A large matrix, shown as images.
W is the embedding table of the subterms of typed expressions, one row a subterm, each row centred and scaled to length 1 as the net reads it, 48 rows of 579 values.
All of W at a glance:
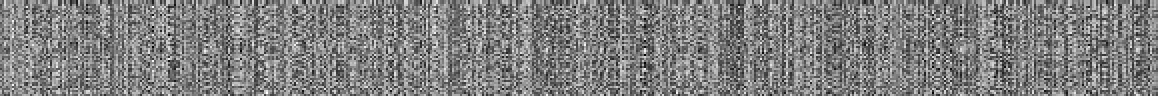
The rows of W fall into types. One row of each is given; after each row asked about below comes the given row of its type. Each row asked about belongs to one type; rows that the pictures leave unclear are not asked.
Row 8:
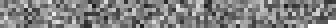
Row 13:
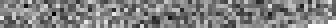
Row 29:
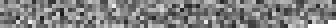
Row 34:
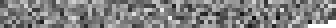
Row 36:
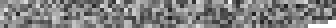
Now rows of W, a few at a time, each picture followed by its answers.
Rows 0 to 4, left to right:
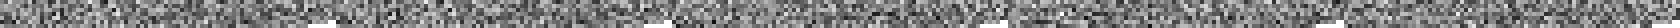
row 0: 29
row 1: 29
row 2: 34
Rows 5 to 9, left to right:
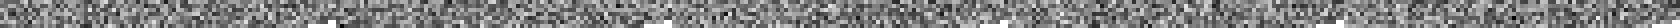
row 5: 8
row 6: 34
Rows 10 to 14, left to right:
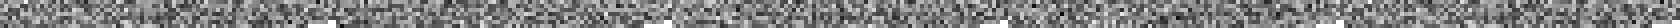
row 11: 34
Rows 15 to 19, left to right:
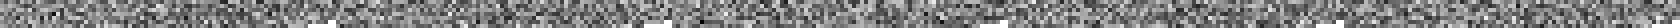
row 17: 36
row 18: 29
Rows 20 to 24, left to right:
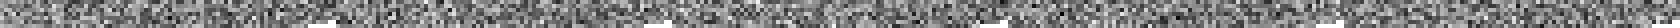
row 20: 36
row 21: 29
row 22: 36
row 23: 13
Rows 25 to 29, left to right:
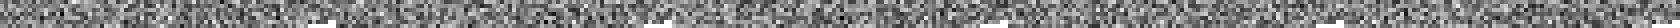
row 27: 36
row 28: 8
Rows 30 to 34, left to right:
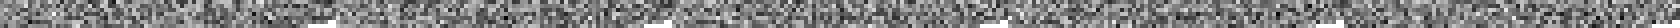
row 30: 36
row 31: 36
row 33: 13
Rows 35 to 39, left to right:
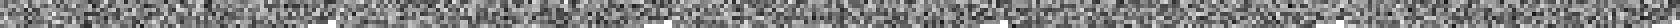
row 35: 8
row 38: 34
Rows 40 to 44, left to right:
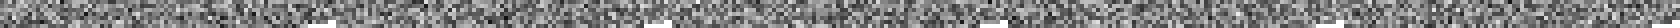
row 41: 29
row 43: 13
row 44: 8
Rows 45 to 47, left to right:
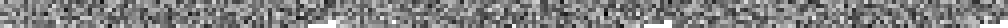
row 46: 8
